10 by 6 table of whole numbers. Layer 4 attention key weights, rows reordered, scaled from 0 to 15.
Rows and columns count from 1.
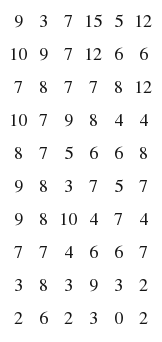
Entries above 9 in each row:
2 2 1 1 0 0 1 0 0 0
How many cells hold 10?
3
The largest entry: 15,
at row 1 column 4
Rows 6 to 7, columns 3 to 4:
3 7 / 10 4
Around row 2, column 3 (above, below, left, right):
7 7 9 12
